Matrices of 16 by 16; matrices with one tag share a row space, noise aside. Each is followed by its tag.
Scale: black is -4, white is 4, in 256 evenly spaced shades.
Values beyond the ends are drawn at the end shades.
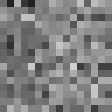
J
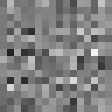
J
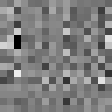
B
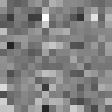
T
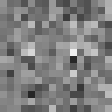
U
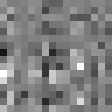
T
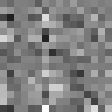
T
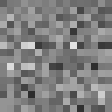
J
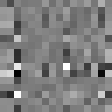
B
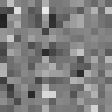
T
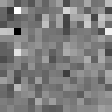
B
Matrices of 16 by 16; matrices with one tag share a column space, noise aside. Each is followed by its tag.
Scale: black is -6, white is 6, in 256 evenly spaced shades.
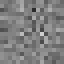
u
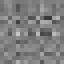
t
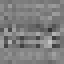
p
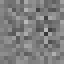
u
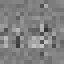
p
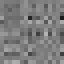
t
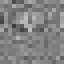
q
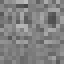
q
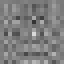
t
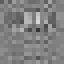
q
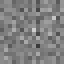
u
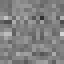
t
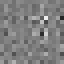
t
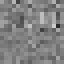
q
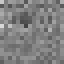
q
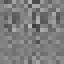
q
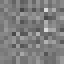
u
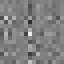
t
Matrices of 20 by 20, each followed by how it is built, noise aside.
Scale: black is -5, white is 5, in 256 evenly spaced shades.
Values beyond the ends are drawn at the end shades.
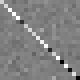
diagonal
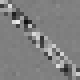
banded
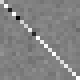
diagonal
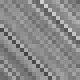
Toeplitz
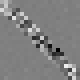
banded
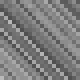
Toeplitz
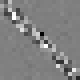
banded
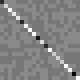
diagonal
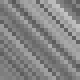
Toeplitz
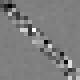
banded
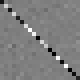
diagonal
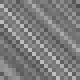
Toeplitz
